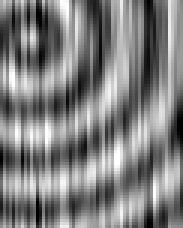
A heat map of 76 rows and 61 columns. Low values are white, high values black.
Slope: none. Rings: centred on the top left. Mirror symmetry: none.
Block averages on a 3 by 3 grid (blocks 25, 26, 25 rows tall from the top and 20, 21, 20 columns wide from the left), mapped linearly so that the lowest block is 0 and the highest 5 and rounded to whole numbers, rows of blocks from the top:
5 2 3 | 0 2 2 | 3 0 2
